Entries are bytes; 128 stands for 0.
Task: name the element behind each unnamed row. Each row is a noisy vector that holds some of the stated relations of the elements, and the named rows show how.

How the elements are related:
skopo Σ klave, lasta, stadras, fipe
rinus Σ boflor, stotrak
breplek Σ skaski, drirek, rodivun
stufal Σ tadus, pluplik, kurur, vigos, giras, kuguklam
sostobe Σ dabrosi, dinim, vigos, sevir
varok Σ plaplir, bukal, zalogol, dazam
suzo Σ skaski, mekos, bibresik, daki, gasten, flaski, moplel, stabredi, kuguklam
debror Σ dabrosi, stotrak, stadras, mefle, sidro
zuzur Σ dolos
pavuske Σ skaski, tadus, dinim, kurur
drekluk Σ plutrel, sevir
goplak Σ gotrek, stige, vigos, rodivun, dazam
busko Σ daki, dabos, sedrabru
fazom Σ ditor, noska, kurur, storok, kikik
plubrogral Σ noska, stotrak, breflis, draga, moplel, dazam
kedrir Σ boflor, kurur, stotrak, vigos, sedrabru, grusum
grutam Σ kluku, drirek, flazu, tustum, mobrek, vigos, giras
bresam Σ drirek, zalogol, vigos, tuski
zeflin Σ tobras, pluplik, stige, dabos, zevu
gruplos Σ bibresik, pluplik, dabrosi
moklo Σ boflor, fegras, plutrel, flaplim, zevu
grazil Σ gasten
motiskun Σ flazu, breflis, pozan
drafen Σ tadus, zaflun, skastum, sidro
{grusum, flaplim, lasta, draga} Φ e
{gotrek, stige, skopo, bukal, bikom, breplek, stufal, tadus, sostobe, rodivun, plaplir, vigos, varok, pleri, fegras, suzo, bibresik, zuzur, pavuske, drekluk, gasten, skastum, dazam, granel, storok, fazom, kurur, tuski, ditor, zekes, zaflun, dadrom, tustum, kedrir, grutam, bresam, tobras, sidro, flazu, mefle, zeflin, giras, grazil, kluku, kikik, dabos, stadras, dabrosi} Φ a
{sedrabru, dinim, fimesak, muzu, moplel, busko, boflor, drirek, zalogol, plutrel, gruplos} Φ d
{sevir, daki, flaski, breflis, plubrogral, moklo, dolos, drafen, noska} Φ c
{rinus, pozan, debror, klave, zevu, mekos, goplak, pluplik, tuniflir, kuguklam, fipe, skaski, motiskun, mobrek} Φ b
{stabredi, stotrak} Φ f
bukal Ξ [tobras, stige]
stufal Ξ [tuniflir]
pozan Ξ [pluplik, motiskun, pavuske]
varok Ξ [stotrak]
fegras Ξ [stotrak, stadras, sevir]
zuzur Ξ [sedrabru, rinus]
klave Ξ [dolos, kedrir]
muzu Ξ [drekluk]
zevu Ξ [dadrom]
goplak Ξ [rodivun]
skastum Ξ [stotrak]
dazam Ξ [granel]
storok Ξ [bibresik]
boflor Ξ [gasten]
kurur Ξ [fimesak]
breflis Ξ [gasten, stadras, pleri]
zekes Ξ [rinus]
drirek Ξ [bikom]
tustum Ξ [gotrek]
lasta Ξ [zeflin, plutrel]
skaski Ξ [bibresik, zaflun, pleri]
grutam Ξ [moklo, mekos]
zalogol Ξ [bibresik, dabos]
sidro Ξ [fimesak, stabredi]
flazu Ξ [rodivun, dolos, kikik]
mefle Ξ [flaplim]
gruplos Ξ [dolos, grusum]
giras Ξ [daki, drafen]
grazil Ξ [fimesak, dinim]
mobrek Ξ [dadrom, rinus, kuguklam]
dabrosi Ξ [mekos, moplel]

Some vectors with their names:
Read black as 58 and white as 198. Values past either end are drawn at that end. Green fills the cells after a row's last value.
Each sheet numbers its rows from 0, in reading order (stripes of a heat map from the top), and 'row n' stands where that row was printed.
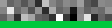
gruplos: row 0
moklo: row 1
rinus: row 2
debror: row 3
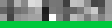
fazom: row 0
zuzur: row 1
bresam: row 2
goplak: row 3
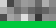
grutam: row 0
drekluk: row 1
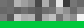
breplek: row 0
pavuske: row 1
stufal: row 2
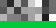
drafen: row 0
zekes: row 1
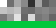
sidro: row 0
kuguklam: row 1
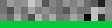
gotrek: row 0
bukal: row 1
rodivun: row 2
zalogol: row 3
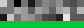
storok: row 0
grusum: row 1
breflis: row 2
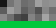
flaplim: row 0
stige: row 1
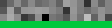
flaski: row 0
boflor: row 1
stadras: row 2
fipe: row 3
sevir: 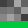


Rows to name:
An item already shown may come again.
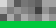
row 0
mefle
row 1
vigos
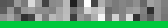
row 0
noska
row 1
flazu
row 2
zevu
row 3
kurur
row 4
stabredi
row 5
stadras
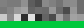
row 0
stabredi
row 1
debror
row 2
tadus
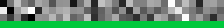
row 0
stotrak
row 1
skastum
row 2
klave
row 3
kedrir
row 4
moklo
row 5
suzo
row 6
grazil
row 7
sedrabru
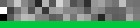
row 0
varok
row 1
drafen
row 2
dabrosi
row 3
sedrabru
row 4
gasten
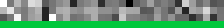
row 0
grazil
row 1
zuzur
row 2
pozan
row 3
pozan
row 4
skaski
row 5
dabos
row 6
plubrogral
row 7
lasta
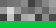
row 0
drirek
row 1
motiskun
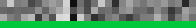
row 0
dadrom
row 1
motiskun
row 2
mobrek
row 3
busko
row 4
plutrel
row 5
rodivun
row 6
bibresik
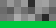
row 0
rodivun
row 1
sedrabru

